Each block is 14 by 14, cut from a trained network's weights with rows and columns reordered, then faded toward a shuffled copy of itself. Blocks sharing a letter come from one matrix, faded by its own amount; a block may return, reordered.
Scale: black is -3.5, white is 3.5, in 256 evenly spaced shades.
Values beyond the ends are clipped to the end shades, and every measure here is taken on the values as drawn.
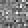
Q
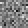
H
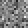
H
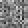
H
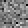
Q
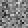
H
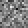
H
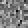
H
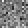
Q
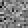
Q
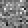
Q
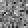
Q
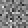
H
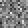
H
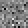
Q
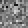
H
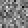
H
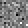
Q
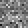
Q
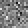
Q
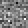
Q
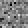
Q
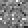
Q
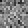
Q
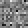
Q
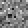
Q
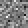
Q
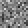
H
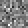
H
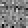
Q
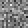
H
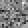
Q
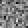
Q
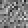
H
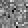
Q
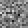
H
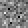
Q
